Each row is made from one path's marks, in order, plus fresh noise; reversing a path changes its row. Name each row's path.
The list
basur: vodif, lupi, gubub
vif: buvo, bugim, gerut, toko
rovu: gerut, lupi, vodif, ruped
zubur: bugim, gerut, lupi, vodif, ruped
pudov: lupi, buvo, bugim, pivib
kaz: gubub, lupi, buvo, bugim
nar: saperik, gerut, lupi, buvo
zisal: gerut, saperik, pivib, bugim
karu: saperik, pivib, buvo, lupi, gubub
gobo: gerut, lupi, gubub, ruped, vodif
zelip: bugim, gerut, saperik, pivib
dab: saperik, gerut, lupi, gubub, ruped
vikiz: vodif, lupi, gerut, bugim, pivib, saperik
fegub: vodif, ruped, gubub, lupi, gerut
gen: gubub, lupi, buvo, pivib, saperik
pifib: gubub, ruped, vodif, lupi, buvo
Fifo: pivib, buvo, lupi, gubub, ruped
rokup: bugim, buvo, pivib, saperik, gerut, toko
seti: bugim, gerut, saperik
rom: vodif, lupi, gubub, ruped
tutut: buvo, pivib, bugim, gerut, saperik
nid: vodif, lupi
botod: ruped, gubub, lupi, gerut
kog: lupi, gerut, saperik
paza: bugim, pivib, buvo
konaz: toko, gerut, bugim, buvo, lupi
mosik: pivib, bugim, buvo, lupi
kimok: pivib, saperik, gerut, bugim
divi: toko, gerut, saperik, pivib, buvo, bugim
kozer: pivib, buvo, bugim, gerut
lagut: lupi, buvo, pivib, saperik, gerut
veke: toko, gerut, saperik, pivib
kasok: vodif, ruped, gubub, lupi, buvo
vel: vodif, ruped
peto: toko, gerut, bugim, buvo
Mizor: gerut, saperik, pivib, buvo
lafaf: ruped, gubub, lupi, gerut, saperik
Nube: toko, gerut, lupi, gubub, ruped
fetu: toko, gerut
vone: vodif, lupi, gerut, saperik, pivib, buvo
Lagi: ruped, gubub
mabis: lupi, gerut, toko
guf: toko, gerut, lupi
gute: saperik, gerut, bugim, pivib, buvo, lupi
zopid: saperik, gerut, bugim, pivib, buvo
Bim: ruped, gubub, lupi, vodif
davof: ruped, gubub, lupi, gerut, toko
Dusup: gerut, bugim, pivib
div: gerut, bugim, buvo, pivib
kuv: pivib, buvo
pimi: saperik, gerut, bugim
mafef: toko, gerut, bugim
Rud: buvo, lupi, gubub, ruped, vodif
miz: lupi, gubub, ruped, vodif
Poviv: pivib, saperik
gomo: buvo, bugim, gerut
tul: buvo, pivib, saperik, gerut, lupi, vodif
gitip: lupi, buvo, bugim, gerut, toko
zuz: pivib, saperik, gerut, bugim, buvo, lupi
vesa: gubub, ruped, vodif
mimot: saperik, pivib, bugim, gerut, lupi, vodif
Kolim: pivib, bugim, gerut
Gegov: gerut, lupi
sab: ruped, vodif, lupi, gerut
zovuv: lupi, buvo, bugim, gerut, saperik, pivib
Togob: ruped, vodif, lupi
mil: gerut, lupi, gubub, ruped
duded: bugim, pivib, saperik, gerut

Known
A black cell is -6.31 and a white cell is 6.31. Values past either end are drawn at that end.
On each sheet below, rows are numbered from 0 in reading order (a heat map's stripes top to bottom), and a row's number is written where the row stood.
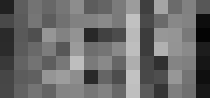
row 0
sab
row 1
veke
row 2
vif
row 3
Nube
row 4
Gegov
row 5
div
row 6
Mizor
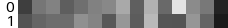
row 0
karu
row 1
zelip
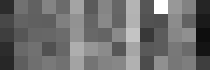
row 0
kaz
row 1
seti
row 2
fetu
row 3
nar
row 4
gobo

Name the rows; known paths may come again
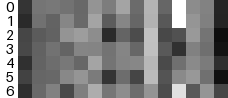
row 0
gen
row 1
kaz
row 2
div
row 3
Mizor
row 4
mil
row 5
tutut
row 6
nid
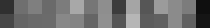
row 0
lagut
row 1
zopid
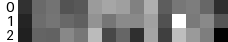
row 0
dab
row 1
miz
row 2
gitip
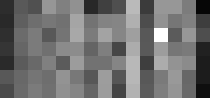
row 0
vif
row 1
gobo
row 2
basur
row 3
tul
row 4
Nube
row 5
duded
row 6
zuz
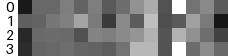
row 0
pifib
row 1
Kolim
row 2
lafaf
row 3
vesa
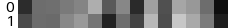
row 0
zovuv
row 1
paza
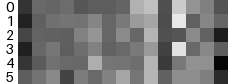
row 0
Lagi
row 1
fegub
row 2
seti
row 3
Togob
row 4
guf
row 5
Poviv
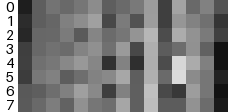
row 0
sab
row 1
zubur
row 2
botod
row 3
gute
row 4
mosik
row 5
karu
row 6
Dusup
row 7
kimok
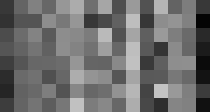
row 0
vikiz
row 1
peto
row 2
mimot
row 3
zisal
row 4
fetu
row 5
nar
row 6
davof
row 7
Gegov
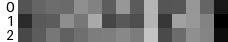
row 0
zelip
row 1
konaz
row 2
veke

